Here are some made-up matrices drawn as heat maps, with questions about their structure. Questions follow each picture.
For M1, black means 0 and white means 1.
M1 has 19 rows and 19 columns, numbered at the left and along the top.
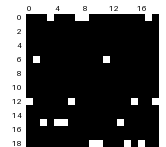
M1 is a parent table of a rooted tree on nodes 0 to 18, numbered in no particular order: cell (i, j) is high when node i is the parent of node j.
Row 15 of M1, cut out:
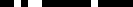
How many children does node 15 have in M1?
4
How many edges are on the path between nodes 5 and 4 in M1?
2
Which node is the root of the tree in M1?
12
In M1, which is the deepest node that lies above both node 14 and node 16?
18
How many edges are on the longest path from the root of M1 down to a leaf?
2
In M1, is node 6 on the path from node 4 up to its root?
no
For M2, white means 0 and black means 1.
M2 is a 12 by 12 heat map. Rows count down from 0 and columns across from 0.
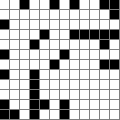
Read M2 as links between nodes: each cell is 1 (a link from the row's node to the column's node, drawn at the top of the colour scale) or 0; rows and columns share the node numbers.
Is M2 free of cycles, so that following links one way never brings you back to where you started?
no
